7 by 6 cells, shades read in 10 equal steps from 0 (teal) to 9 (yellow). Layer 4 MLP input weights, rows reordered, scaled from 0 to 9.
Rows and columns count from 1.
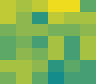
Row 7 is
4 6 3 0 2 2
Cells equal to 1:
2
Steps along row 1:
down up up same down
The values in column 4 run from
0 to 9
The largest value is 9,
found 2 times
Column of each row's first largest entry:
4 1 2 4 4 1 2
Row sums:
41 32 27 23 26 23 17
